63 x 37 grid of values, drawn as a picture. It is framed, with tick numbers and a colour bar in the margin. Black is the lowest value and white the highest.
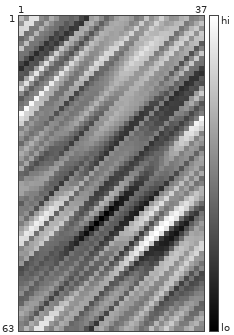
Ninth with the lowest average: centre. Mirror symmetry: none. Grain: diagonal, up to the right. Average level on the scale: 50%. Slope: none.
